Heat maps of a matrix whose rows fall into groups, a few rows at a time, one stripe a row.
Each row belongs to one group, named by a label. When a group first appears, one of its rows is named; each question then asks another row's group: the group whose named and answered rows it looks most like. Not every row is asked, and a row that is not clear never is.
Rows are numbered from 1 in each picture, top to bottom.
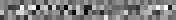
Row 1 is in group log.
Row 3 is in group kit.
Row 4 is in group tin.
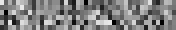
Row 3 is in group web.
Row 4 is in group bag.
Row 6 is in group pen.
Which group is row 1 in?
kit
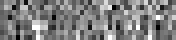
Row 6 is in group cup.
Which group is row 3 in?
pen
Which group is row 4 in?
bag
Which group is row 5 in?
cup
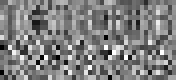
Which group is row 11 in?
web
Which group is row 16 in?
bag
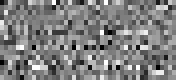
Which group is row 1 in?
tin
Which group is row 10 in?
kit
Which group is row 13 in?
tin
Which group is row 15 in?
bag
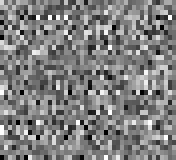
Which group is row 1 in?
kit
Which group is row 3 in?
tin
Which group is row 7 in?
log
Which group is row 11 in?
cup
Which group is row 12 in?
bag
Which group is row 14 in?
tin
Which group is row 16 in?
pen
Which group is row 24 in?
bag
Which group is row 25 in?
pen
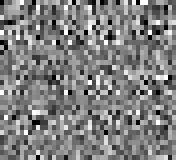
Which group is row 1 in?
kit
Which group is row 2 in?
log
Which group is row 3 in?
log
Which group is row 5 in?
bag
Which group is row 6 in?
log
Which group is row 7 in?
kit
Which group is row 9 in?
tin
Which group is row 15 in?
pen
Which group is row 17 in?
log
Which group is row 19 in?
kit
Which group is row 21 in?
cup
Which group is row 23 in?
cup
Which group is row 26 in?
log
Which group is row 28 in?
tin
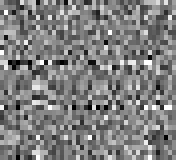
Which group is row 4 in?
log
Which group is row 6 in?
log
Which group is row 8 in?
web
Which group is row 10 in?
tin
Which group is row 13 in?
pen
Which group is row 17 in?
cup
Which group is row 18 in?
cup
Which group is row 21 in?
cup
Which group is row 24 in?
tin
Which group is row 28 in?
log
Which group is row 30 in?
pen
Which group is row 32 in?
pen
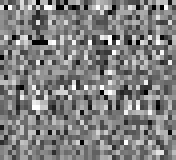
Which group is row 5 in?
log
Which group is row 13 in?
log
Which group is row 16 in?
web
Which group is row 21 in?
cup
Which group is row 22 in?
cup
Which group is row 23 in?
pen
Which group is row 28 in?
web
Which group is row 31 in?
bag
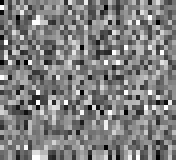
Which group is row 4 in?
pen
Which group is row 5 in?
cup
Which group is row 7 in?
web
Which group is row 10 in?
pen
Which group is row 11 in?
web
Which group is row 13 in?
tin
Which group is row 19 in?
pen
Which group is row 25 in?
tin
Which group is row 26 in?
tin
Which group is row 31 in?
cup
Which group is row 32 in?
cup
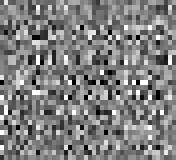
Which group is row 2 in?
log
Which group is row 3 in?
log
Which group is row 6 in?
pen
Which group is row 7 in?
bag
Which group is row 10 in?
pen
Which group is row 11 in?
bag
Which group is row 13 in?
log
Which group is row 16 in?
kit
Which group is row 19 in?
cup
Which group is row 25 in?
web
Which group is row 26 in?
pen
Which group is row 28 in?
pen
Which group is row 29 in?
tin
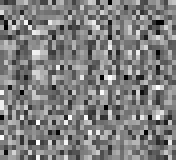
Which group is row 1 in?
bag
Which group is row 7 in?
cup
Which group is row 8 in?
bag
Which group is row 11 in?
cup
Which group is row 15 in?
cup
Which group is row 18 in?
bag
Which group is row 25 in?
log
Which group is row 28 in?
kit
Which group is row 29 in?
log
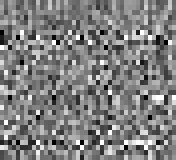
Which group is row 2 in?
log
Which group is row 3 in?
web
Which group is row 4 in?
tin
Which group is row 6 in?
bag
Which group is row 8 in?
pen
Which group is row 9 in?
tin
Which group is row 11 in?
cup
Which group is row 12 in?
log
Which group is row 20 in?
bag
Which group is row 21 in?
bag
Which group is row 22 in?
kit
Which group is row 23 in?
log
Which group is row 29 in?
pen
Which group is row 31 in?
pen
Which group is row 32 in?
pen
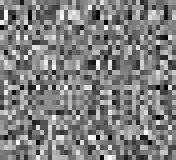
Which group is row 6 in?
tin
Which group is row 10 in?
cup
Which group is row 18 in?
log
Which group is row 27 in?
pen
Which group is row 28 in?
bag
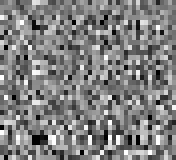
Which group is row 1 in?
cup
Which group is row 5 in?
kit
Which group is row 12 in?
tin
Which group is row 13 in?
cup
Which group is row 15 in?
cup
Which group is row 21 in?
cup
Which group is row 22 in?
bag
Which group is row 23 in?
tin
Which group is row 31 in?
pen
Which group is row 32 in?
web
